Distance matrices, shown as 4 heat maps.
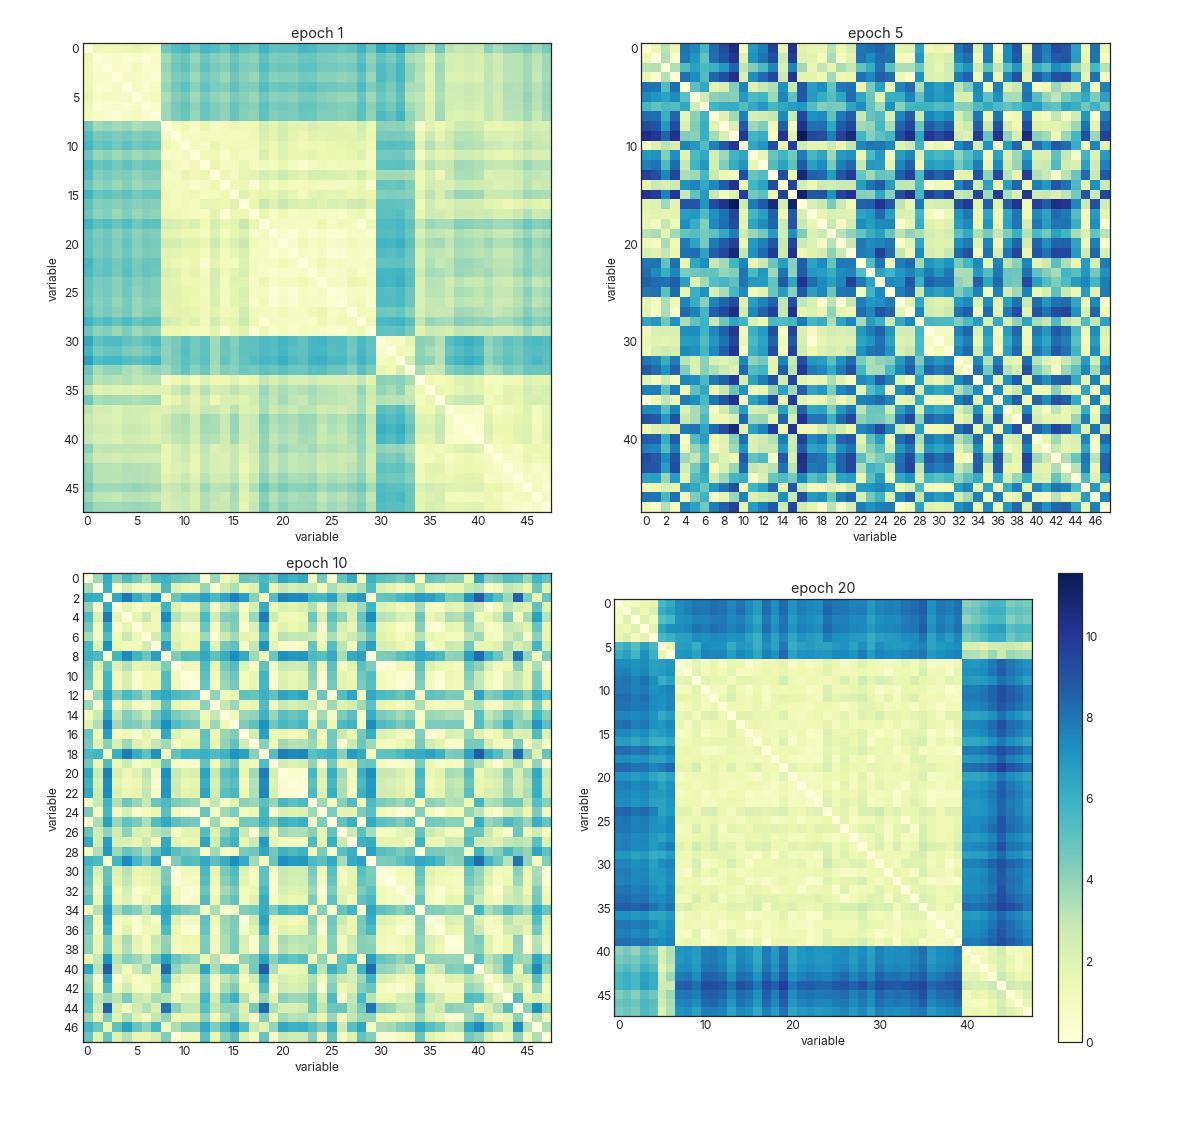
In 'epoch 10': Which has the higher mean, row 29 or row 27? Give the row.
29
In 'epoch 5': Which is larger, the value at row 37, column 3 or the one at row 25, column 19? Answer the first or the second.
the first
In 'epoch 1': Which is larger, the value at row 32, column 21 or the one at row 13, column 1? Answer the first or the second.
the first
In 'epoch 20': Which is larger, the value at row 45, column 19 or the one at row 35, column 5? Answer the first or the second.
the first
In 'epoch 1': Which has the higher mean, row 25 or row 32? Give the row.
32
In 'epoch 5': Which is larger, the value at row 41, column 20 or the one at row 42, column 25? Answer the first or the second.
the first
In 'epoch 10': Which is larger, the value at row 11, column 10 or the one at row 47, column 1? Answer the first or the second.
the second
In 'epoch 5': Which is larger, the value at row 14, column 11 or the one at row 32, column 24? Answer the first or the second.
the first
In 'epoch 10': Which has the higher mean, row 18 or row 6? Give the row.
18
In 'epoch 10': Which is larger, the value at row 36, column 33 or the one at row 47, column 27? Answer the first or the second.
the second
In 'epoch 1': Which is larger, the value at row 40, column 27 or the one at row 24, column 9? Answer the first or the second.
the first
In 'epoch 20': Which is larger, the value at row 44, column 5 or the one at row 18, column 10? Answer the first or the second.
the first
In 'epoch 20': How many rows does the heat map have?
48
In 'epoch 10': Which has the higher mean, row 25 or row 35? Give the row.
25
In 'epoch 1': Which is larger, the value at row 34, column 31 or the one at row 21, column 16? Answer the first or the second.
the first
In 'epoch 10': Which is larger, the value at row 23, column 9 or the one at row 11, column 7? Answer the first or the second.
the first
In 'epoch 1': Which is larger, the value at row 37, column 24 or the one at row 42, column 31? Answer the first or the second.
the second
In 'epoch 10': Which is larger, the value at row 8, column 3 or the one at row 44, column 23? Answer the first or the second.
the first
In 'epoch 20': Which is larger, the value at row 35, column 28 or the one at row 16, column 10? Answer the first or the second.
the first
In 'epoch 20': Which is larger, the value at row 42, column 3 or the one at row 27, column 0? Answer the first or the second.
the second
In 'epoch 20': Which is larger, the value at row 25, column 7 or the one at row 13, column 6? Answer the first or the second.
the second
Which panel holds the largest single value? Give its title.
epoch 5
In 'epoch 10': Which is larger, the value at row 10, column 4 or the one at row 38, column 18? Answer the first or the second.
the second
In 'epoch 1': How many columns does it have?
48
